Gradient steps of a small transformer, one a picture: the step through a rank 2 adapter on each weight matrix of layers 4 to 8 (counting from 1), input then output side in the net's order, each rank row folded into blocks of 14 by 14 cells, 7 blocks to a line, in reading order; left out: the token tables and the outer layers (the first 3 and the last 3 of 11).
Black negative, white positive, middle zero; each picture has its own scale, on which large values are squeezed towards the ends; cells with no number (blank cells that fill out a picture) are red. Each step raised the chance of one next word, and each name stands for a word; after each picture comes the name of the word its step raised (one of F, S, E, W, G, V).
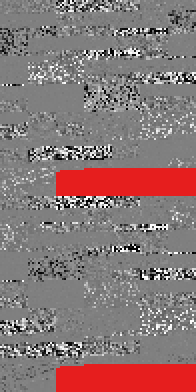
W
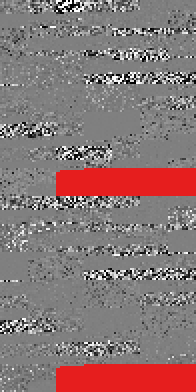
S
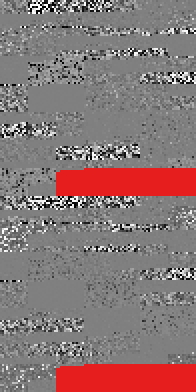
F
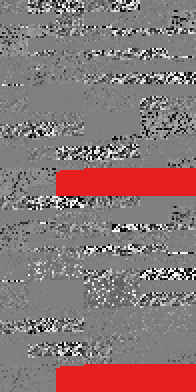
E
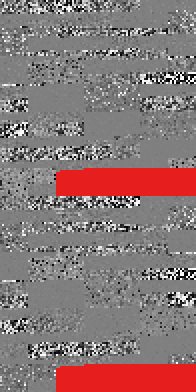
F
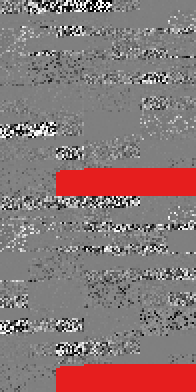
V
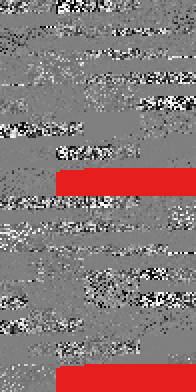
S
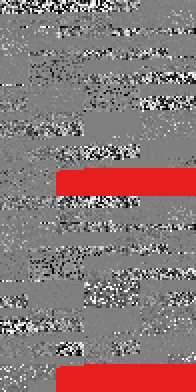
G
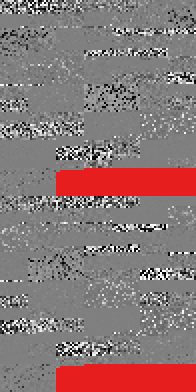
W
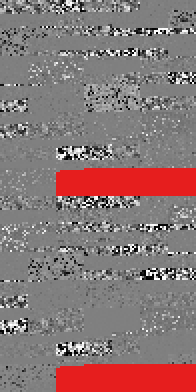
W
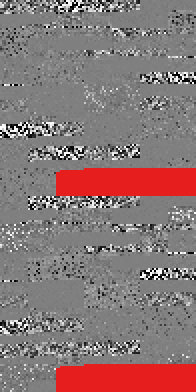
S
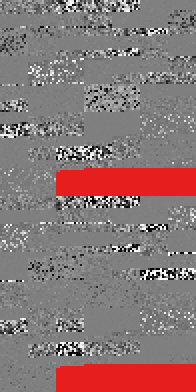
W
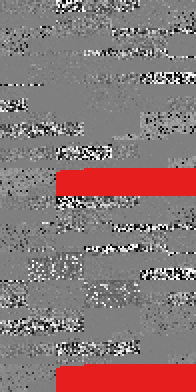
E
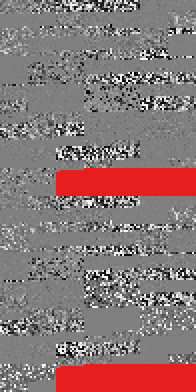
G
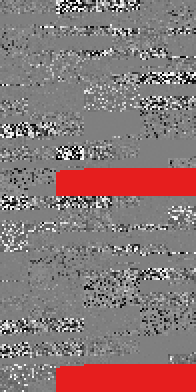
S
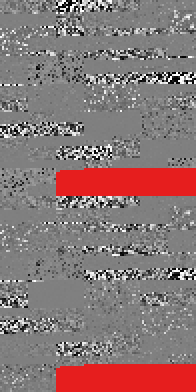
F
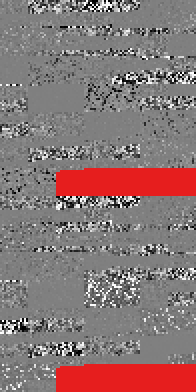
G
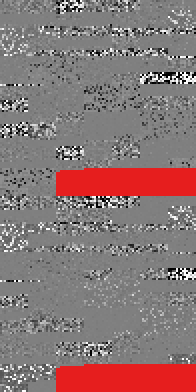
F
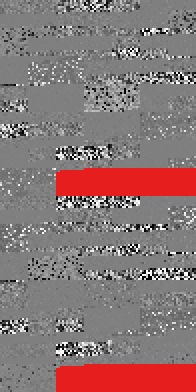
W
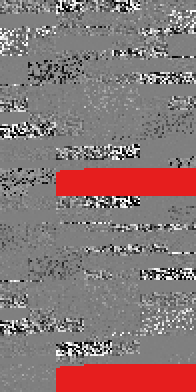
F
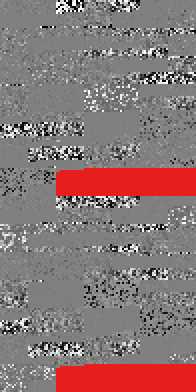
S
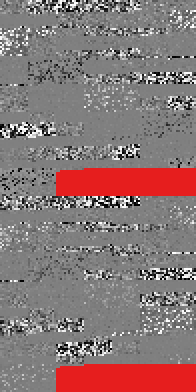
F
